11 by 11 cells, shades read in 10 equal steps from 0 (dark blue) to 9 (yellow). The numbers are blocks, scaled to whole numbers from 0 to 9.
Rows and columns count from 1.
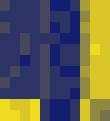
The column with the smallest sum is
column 6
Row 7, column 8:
0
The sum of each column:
30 27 26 27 19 5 6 6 64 83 81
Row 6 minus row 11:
-8 -8 -8 -8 1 0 1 0 -3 3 4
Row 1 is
2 1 1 1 2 0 0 1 6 8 8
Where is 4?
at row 11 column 11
